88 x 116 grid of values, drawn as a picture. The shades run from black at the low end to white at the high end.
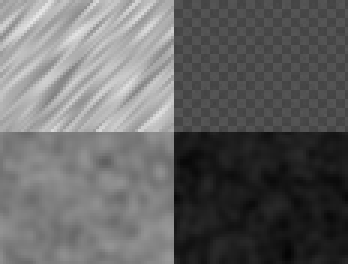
The table splits into 2 rows of 2 panels. Panel 1,1: high, slanting up to the right. Panel 1,2: low, checkered, faint in contrast. Panel 2,1: middling, blotchy, faint in contrast. Panel 2,2: very low, blotchy, faint in contrast.
